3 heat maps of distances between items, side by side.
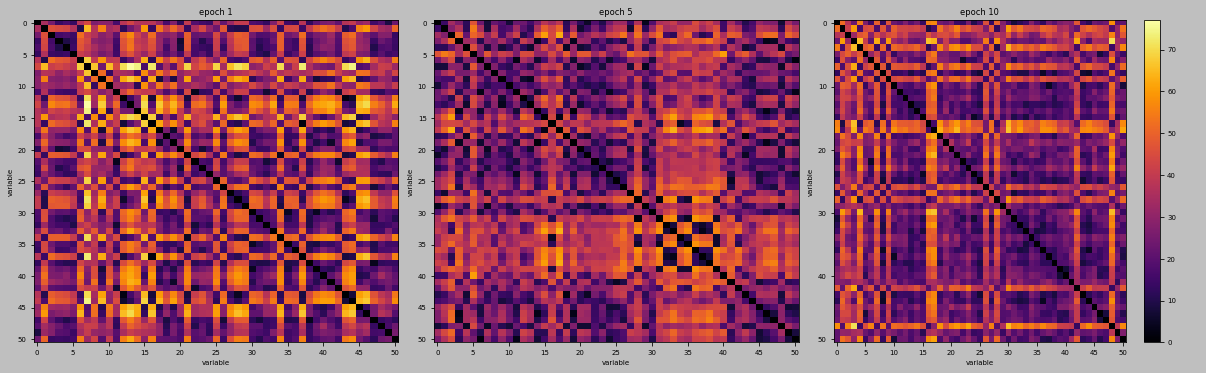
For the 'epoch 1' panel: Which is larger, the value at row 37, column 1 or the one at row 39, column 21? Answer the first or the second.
the second
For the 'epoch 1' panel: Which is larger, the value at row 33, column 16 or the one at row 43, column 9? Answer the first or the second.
the second
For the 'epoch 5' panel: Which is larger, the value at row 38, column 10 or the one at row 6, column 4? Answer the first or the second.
the first
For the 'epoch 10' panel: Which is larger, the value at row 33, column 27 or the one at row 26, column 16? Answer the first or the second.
the second
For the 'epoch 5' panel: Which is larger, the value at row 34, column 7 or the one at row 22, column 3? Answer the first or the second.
the first
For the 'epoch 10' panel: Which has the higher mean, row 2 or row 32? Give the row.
2
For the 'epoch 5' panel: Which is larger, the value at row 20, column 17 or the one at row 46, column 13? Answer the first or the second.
the first
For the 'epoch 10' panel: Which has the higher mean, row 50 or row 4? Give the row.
4
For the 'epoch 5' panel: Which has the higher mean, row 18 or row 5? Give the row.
5
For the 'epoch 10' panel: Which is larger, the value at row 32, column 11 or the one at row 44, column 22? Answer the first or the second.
the first
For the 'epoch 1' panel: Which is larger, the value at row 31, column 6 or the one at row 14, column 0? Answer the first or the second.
the first
